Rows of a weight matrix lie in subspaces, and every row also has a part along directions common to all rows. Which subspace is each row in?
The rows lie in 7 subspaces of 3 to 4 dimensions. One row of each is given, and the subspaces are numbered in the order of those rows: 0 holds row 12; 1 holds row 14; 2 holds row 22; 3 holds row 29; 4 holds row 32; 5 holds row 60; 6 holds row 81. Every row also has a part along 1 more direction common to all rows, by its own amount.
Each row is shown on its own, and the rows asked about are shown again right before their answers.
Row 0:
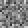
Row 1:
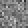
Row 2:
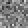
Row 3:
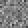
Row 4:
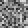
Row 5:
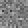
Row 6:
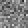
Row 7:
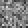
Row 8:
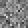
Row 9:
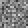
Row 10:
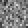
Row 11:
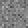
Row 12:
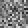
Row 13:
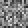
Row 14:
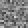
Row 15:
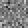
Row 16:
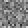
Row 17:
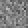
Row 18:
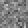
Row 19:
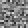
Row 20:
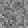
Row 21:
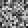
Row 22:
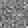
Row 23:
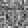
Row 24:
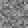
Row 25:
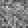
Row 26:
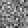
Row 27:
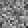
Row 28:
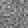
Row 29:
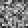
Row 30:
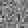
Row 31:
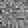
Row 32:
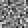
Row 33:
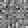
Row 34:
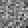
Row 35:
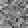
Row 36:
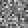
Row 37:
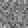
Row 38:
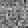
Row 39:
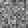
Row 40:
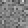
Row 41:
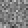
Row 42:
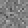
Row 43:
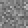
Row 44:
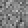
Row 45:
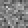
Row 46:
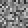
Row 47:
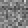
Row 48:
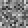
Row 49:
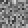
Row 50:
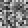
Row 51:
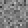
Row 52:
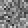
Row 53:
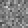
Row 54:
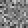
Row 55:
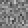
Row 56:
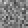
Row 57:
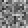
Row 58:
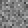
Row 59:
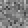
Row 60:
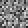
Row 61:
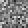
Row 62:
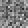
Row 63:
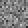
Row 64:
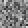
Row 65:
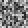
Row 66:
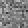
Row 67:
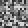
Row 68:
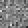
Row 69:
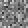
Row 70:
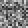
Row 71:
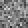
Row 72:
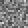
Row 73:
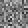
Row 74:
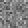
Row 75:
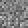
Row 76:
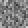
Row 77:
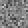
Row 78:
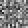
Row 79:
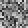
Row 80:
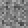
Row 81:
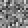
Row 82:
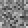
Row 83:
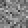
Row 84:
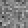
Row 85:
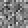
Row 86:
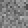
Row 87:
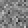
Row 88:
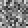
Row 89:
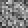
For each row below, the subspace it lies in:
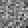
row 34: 6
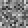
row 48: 2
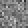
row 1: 1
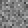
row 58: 2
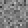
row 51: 3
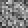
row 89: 6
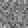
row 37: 5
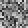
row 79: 1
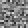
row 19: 1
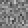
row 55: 4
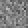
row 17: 0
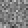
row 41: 5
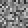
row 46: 5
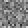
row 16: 5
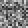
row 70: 0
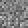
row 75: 5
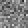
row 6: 1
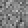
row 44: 0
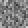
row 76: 4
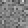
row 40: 1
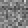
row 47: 0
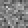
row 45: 3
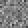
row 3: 3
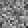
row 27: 2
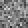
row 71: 3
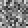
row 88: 4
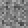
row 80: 1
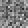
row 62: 6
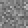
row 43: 2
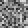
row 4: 1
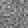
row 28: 1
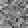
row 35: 2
